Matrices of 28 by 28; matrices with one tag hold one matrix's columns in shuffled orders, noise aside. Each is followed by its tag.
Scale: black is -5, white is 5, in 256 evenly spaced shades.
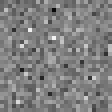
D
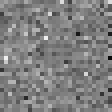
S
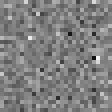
S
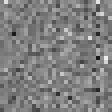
S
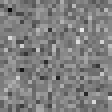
D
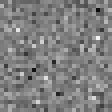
D
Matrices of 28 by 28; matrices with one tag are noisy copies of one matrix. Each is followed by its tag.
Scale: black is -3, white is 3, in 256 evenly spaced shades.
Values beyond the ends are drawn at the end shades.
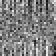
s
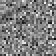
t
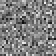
t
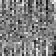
s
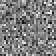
t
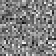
t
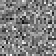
t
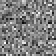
t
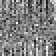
s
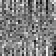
s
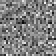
t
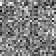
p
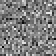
t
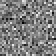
t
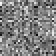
p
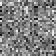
p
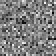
t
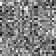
p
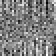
s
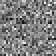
t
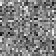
p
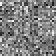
p
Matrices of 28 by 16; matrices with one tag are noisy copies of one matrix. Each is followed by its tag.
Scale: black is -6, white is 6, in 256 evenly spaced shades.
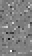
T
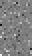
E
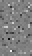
T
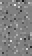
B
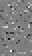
T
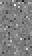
B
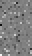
E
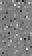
B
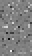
T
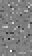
T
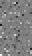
E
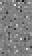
B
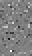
T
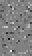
T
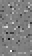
T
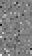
E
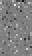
B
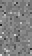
E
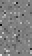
E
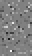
T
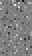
B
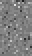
B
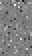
B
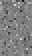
B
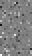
E
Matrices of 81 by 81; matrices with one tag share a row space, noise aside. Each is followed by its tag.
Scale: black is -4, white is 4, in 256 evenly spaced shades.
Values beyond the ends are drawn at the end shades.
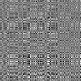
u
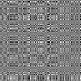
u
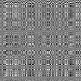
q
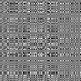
u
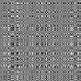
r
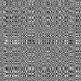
q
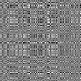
u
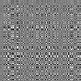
r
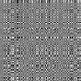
r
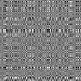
q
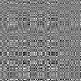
u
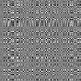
r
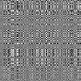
r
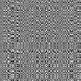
r
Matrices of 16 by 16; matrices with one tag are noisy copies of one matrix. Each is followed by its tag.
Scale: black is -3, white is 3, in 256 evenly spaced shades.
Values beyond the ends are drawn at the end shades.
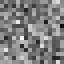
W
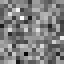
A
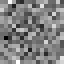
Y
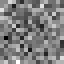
Y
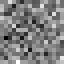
Y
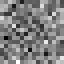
Y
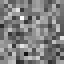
A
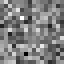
A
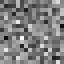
W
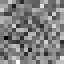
Y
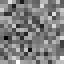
Y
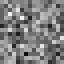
A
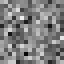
A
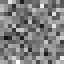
Y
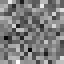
Y
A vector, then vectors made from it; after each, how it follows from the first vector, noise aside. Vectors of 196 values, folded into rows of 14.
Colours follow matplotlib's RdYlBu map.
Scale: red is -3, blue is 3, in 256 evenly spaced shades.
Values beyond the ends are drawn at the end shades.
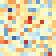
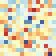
negated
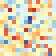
negated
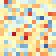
reversed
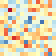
negated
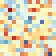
negated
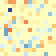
partly zeroed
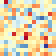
reversed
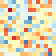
negated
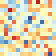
negated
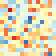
negated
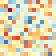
negated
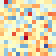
reversed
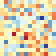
reversed
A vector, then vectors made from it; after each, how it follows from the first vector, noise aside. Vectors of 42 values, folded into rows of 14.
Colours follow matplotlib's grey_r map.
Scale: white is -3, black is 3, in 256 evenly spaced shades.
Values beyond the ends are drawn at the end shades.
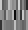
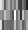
sign-scrambled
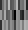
sign-scrambled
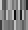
copied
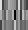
copied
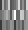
sign-scrambled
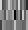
copied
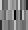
copied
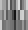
sign-scrambled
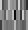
copied
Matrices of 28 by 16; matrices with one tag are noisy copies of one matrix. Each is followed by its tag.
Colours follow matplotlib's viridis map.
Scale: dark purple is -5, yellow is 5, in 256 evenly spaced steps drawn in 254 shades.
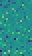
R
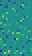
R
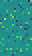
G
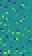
R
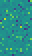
G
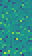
R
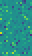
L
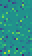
R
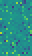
L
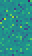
G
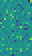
G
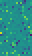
L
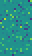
G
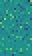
G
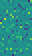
G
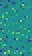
R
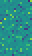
G
